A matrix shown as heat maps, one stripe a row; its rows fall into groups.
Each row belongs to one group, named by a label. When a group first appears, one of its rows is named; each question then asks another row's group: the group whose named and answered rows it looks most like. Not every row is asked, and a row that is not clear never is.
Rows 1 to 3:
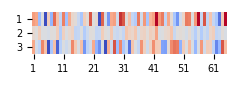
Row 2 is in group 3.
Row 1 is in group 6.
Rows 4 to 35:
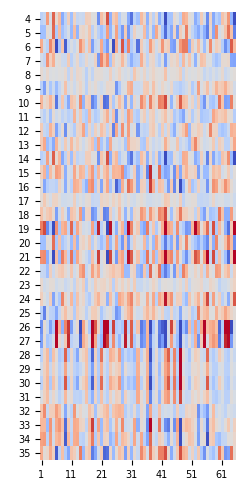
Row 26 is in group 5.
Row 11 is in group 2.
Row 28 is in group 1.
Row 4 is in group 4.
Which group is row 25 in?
2
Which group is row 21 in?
6
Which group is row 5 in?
4
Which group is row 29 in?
1
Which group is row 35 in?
3
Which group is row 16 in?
2
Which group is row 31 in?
1
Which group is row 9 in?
2
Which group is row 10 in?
3
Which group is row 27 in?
5
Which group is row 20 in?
4
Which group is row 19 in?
6
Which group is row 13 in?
6
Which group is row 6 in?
3
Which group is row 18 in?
3
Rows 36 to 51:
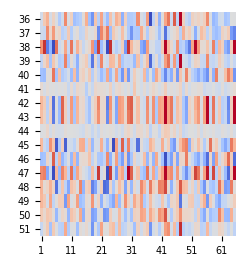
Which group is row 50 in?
3
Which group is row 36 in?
1
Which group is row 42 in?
6
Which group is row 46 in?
4
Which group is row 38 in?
6
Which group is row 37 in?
4
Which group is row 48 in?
3
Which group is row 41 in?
3
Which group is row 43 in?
6
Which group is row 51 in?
1
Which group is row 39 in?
1
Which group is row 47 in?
6
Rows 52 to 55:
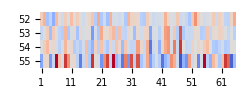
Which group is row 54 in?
1
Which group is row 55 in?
5
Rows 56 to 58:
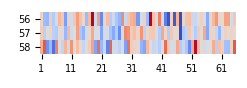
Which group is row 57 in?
2
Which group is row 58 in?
6
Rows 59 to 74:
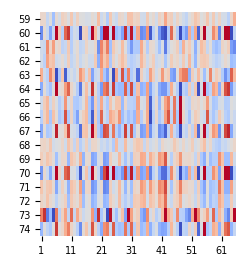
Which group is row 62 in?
4
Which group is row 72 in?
3
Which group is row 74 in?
5
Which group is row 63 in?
3
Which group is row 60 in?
5
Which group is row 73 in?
6
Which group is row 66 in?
1
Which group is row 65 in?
1
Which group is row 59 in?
6
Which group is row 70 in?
5
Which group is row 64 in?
5
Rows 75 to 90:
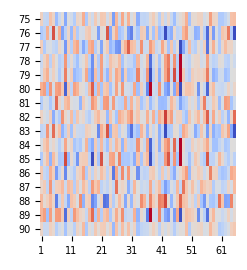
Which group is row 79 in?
1
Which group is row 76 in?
4
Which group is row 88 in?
3
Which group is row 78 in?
1
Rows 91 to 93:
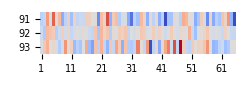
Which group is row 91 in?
4
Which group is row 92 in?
4
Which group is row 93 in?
1
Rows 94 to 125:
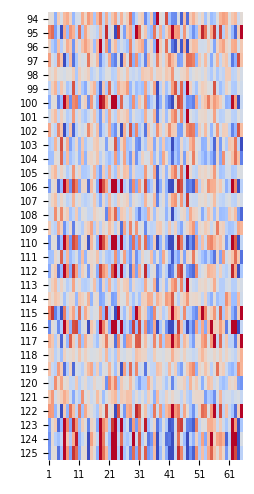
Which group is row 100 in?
5
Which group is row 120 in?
4
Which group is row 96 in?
2
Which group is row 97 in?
3
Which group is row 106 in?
5
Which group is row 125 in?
5
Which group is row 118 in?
6
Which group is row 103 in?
4
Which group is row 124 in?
5
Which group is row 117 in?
6
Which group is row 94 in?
2
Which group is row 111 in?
4
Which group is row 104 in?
4
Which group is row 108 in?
4
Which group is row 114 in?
3
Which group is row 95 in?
6
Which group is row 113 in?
1
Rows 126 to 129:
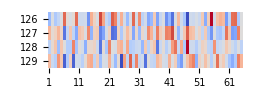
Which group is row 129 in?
3
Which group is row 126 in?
5
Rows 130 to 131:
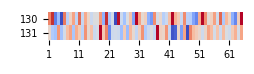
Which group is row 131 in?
2
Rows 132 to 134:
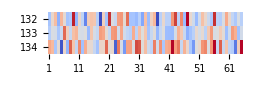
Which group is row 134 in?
6
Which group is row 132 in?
1
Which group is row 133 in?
5
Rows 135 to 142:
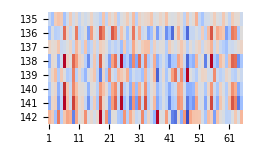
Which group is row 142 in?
2
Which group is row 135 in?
4
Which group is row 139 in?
1
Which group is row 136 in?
5
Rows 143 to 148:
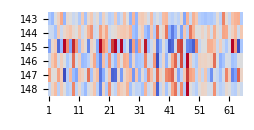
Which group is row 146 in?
1
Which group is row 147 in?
3
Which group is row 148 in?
1
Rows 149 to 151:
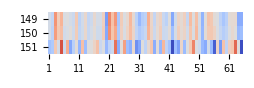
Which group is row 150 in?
4
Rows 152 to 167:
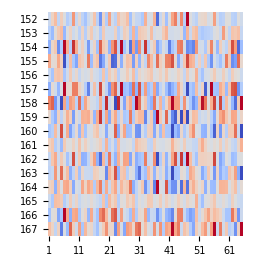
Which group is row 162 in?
1
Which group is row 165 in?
4
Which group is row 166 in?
5
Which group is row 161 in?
6
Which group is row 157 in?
5
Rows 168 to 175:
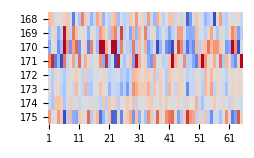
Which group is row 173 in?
2
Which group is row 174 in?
4
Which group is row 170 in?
5
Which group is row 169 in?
5
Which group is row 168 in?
2
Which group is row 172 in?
2
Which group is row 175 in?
3
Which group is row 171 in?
6
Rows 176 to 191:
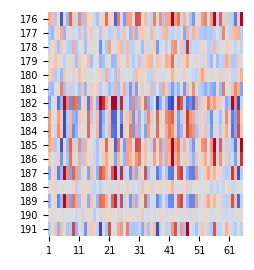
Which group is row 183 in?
3
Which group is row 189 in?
5
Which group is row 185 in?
6
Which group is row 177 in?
4
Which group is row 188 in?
3
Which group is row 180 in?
6
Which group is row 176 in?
6
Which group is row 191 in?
1
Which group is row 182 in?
5
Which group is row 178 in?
1
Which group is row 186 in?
6
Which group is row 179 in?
3
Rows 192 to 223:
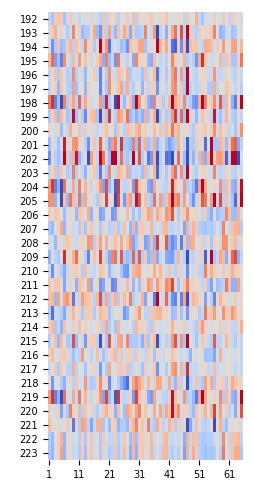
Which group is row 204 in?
6
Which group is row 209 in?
5
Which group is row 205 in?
6
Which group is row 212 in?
2
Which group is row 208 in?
2
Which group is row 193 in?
1
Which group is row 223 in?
4
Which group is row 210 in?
2
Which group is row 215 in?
1
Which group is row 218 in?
2
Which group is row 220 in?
6
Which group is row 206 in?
3
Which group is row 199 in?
1
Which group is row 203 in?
1
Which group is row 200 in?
6
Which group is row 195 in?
6
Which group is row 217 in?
1
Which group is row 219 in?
6
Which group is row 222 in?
4
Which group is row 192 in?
4
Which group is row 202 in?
5
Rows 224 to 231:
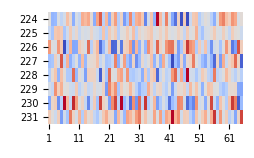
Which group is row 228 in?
1
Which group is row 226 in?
3
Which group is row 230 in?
5
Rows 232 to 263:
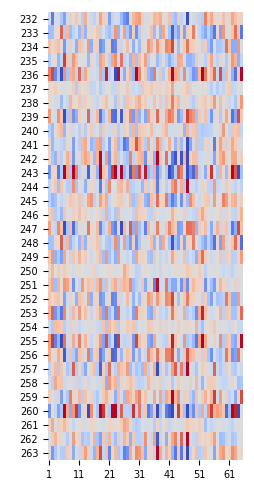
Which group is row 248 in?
4
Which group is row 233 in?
4
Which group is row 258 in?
4
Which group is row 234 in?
3
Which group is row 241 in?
2
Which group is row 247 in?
3
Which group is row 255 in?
6
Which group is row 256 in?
3
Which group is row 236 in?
6
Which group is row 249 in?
6
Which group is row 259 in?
6
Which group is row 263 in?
2
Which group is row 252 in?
3
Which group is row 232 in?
2
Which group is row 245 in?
2
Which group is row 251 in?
2
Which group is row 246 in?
6
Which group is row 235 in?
5
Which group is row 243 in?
5
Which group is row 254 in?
4
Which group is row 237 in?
3
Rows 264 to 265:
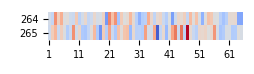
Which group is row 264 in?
4
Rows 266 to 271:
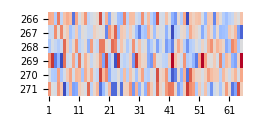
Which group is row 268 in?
5
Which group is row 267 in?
4
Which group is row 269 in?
6
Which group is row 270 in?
2
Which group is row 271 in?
3
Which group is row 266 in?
2
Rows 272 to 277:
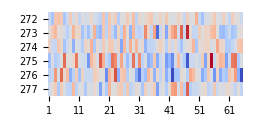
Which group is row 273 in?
1
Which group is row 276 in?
4
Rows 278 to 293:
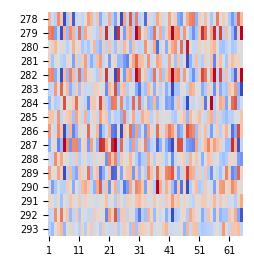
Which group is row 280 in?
1
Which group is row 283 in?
4
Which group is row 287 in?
5
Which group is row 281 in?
2
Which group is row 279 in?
6
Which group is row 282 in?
6
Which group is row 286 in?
3
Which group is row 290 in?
2
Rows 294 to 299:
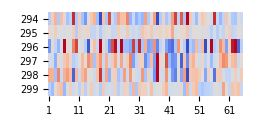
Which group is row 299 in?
4
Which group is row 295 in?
3
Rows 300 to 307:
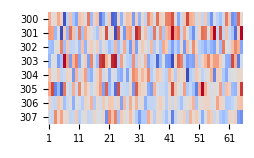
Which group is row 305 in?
6
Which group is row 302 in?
4
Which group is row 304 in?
2
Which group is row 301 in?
6
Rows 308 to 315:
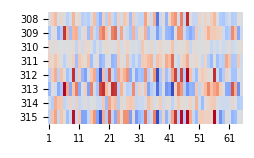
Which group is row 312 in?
1
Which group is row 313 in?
5
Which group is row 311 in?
3
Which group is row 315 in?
1
